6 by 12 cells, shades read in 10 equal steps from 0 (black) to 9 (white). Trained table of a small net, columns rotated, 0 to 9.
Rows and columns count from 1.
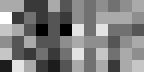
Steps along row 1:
same down same up down up down up down up up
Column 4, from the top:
2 2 0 3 4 2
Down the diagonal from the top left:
6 2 3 3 2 3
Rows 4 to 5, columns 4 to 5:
3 3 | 4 2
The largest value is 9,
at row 2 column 1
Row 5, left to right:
7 3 2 4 2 4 8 4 7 4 6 5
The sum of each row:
54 54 50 55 56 52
